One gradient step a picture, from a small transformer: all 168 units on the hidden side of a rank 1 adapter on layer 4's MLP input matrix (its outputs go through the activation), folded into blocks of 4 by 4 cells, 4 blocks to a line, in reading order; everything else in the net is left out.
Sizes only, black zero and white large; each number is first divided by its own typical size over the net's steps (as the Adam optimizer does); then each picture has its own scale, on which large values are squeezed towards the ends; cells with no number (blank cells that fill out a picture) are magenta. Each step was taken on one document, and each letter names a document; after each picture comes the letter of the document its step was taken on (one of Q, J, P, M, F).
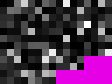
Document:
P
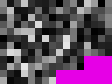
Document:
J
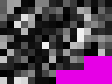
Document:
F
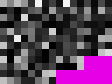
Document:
F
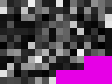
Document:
J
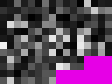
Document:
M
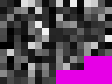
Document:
J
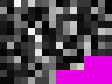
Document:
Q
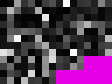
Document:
P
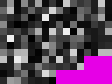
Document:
F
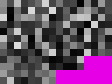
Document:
M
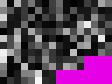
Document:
P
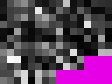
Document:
P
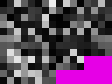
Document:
P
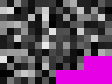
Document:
F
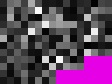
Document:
Q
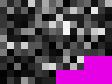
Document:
Q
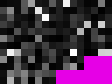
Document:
P
